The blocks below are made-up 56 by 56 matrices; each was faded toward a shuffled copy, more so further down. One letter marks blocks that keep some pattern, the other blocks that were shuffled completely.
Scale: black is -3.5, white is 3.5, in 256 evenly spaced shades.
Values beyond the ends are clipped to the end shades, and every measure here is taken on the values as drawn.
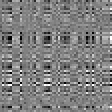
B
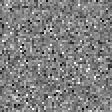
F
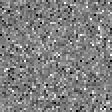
F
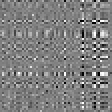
B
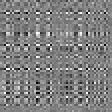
B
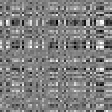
B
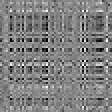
B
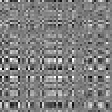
B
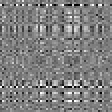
B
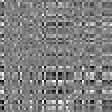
B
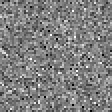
F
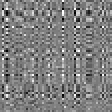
B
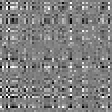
B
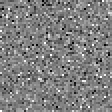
F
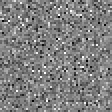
F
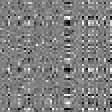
B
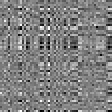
B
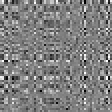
B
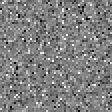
F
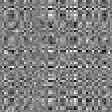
B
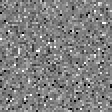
F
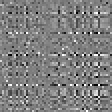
B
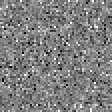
F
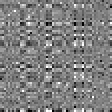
B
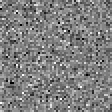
F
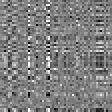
B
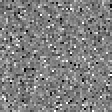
F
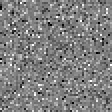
F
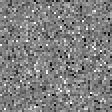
F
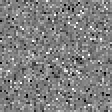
F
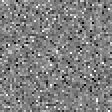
F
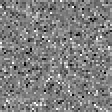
F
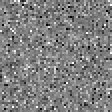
F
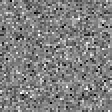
F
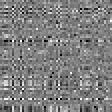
B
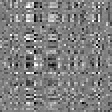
B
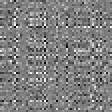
B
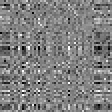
B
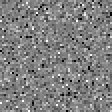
F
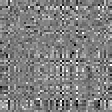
B
